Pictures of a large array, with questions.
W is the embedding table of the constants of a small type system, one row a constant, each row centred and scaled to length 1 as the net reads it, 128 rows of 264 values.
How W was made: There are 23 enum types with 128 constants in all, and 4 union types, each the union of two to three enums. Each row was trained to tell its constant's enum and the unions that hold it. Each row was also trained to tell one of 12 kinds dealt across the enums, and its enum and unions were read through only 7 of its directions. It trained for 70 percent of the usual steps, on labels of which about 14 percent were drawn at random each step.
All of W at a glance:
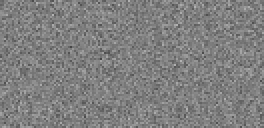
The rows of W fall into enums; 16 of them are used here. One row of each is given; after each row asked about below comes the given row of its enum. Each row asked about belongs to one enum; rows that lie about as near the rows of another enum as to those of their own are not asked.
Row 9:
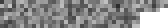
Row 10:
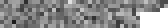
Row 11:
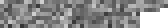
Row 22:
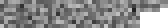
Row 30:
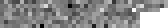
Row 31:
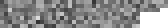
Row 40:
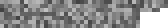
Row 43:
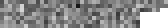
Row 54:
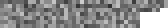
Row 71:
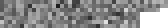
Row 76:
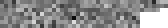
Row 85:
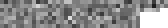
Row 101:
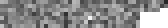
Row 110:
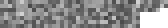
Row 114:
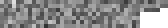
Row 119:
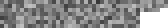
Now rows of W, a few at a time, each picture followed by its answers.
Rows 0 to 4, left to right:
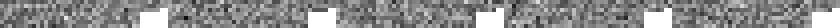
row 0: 9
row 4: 85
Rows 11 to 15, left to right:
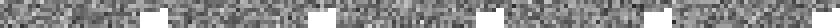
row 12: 22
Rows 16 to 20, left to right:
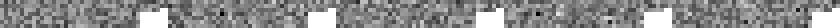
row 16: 101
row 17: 119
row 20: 101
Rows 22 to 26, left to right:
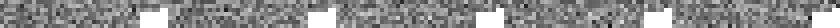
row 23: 85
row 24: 11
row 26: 40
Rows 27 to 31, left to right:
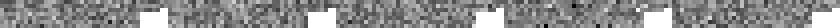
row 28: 22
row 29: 101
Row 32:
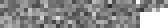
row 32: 110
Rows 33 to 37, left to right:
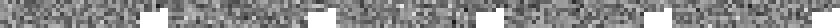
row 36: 71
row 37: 119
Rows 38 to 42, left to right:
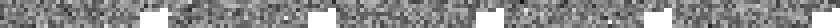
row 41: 11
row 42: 40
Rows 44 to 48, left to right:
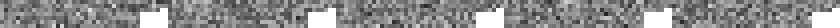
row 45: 110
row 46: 31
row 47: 22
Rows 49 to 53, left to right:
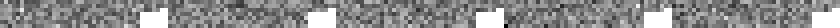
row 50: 76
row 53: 119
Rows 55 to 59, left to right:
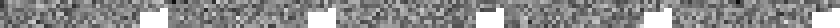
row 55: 31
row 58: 119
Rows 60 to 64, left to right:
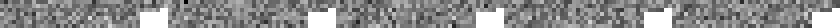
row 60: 85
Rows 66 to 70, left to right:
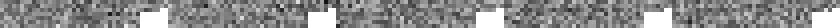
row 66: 43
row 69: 31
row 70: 31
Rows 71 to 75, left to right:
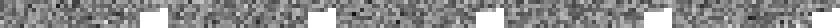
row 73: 76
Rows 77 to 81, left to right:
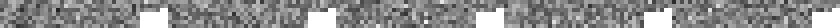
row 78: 40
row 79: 85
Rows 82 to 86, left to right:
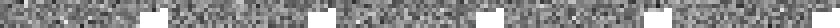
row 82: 119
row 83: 40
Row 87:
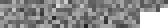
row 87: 85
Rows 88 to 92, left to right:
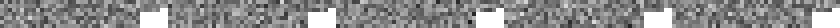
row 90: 11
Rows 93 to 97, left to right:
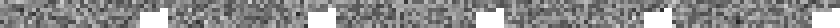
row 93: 101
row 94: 43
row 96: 31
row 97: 22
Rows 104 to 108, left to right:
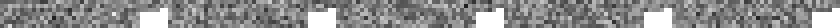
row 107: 110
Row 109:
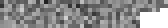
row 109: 43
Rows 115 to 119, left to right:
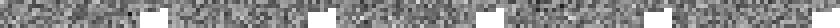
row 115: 11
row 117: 43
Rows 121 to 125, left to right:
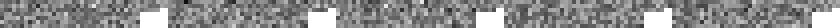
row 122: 11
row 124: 22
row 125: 71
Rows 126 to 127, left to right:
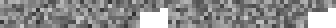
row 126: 101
